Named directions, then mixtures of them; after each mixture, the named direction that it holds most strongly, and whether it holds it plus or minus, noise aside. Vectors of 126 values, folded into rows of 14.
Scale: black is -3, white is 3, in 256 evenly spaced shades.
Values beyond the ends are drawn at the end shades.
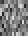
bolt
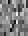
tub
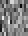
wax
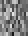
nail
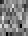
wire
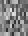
nail, plus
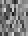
nail, minus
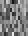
nail, minus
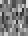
tub, minus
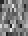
wire, plus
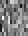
wax, plus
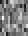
wax, plus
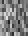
nail, plus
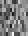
nail, minus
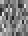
bolt, minus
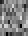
wire, plus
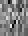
tub, plus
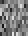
bolt, plus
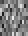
bolt, plus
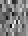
nail, minus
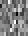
tub, minus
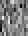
wax, plus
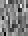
wax, minus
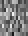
nail, plus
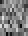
wire, plus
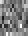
wire, minus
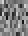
bolt, minus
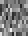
bolt, minus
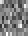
wire, minus
